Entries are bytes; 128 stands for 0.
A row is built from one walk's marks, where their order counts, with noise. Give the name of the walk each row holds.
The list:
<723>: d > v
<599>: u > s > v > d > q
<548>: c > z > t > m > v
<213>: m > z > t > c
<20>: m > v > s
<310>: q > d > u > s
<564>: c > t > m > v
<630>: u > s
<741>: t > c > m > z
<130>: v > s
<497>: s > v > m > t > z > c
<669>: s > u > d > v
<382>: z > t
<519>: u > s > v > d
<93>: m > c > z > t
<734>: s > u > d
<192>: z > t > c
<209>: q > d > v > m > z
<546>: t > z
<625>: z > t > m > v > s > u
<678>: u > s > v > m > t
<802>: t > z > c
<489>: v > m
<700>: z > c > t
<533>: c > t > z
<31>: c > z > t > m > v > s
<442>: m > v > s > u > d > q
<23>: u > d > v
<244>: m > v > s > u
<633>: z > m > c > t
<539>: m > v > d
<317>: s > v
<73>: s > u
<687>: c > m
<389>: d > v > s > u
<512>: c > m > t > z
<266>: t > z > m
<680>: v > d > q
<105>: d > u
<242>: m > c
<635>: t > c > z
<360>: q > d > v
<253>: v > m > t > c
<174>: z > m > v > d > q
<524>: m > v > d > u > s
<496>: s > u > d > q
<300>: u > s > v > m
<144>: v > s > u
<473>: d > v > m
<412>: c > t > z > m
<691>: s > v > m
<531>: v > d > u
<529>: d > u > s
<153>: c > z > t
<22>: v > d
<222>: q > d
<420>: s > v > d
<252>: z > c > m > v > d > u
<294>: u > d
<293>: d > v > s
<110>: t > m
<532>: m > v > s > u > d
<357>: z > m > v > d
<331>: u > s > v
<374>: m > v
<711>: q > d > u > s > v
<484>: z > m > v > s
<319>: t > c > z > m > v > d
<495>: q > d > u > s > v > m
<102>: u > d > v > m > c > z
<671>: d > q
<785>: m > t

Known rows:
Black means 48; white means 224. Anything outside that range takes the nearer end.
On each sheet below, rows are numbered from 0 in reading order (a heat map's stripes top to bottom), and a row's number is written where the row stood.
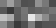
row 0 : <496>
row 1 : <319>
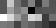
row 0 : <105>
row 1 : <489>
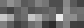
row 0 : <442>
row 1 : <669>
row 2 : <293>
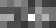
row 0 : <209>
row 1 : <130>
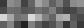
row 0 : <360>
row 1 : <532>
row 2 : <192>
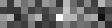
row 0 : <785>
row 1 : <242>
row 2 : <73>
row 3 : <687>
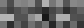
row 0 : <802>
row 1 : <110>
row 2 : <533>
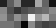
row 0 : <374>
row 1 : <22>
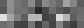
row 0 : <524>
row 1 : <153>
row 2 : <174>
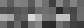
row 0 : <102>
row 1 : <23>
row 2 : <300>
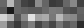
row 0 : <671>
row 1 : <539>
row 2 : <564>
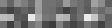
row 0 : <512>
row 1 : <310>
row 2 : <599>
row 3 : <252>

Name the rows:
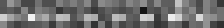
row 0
<519>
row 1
<20>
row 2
<495>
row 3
<635>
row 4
<497>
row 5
<691>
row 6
<531>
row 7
<331>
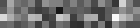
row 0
<389>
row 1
<700>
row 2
<473>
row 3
<266>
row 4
<294>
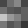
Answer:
<548>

